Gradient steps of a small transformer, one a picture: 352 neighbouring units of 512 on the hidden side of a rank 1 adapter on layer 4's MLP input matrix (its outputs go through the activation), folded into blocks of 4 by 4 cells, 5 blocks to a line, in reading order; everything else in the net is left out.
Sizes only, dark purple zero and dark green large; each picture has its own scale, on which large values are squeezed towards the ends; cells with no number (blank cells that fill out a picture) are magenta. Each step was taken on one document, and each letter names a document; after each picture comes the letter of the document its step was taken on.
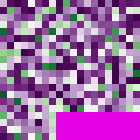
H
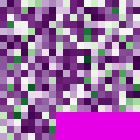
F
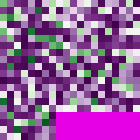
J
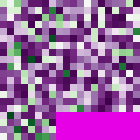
J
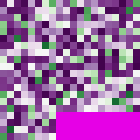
H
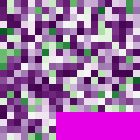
H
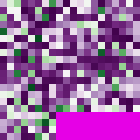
J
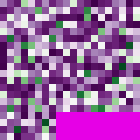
J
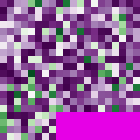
F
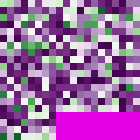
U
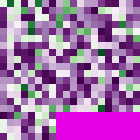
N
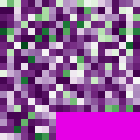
U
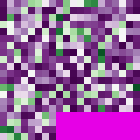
F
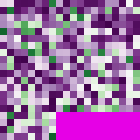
H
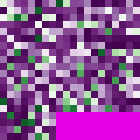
J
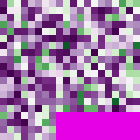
H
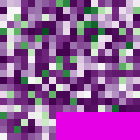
U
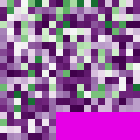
F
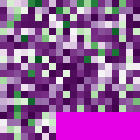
F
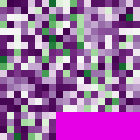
H
